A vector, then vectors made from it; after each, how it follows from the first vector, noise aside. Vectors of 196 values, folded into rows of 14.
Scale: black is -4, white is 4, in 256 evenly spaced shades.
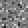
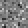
copied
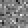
wrapped around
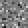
copied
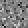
sign-scrambled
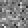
sign-scrambled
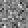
negated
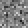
wrapped around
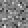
negated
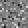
copied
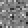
wrapped around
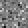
copied
